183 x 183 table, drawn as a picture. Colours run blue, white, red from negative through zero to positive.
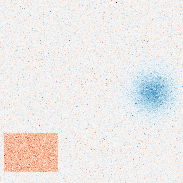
On average the colour sits 50% of the way up the scale. A few values lie far out on both sides of the bulk. The bottom left is the ninth with the highest average. One dip sinks in the middle right. There are no regular stripes. An odd patch, higher than its surroundings, sits in the bottom left. Neither half mirrors the other.
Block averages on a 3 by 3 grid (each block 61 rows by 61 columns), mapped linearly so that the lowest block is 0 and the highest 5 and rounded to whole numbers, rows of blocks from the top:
2 2 2
2 2 0
5 2 2
